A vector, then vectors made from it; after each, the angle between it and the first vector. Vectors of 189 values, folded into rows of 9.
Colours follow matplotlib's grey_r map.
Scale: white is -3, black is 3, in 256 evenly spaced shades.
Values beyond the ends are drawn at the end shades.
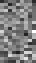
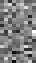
partly aligned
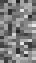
partly aligned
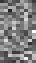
nearly parallel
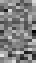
nearly opposite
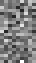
orthogonal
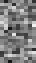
partly aligned
